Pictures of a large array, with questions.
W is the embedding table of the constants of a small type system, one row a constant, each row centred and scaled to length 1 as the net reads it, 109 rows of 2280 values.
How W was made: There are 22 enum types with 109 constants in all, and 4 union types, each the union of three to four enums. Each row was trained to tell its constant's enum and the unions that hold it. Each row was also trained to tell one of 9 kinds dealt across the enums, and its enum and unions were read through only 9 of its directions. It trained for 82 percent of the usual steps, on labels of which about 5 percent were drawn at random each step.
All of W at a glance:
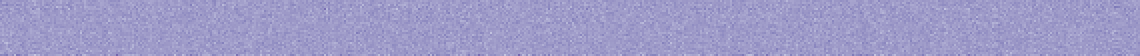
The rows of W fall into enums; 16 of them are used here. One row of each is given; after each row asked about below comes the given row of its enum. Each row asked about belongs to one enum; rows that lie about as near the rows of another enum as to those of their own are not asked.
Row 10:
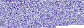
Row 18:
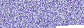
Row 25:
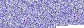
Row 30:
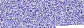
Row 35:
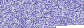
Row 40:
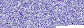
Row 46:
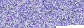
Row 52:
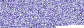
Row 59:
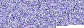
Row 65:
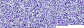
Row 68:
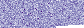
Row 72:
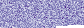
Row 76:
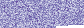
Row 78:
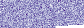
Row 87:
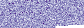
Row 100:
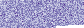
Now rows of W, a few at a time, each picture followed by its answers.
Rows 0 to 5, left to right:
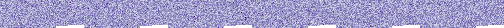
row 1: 68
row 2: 18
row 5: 25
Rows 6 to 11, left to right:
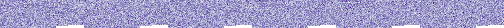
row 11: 40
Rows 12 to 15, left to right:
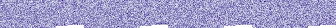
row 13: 59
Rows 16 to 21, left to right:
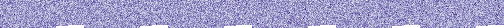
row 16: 25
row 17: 59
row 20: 100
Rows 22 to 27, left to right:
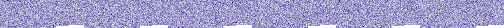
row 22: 10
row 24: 18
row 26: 30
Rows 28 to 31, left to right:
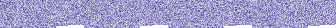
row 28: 46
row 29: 30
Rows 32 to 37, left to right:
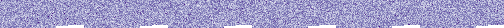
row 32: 10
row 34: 46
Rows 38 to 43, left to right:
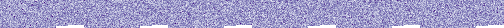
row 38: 25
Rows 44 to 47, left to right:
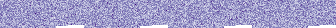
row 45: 68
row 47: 72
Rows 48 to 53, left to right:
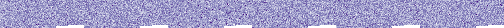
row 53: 25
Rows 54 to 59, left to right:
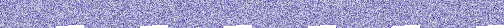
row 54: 46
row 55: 76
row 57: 76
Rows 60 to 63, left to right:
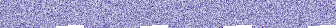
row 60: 65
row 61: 65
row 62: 76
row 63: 18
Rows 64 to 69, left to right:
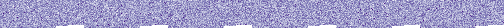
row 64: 72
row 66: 25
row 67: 72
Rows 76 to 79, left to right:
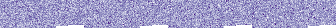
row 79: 30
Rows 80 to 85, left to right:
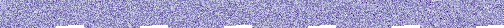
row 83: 59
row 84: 46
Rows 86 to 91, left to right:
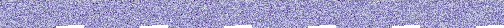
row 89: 72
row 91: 46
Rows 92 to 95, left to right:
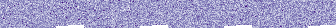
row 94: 76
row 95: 10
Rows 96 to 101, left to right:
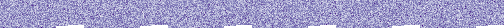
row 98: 76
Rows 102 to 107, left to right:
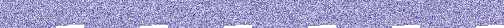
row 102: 100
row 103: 59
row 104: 59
